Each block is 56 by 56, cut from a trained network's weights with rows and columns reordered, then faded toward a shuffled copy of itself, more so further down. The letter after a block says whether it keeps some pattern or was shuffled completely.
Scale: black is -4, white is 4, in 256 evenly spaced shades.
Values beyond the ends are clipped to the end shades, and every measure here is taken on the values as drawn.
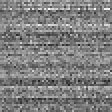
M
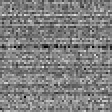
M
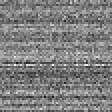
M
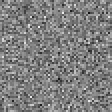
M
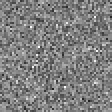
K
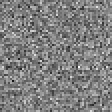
M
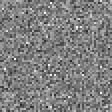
K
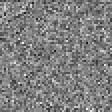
K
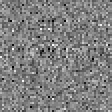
M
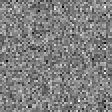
M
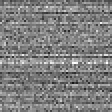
M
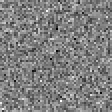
K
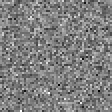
K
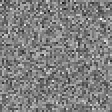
K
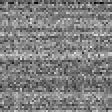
M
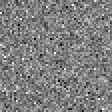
K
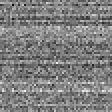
M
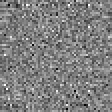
M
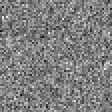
K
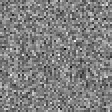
M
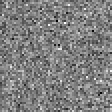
K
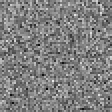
K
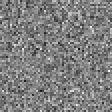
M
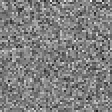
M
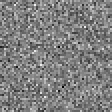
M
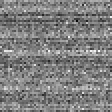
M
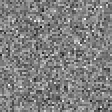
K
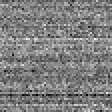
M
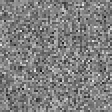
M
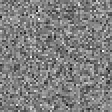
M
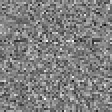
M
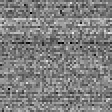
M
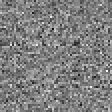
M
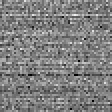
M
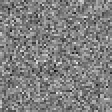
K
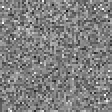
K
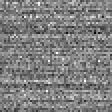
M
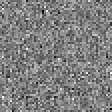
M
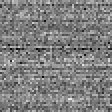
M
